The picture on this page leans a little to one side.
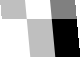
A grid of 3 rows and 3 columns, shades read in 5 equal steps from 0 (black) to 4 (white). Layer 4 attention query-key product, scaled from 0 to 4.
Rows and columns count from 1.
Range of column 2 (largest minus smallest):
1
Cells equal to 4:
3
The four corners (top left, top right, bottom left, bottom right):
3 2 4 0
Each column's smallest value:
3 3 0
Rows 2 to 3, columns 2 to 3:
3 0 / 3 0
